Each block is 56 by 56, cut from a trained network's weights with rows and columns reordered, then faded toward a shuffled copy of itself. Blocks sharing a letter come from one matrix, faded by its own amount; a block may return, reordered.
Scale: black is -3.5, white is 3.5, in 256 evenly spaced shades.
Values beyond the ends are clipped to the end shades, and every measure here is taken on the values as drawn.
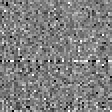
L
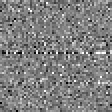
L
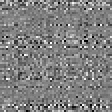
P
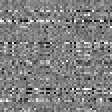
P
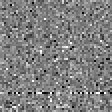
L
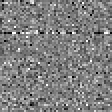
L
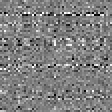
P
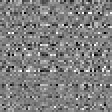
P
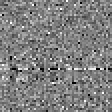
L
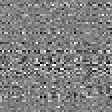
P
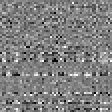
P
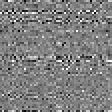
P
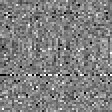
L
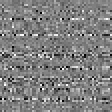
P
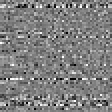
P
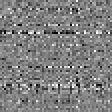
P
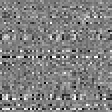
P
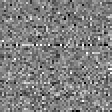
L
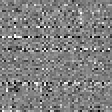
P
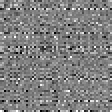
P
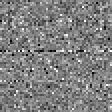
L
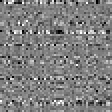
P
